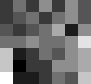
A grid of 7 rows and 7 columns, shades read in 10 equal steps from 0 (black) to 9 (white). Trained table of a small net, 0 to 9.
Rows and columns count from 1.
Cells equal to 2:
10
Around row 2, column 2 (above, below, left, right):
4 2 2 4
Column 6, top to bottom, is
5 5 1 5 5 5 3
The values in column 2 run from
0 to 4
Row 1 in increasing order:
2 2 2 3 4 5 5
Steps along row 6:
down up same up same up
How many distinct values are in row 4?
3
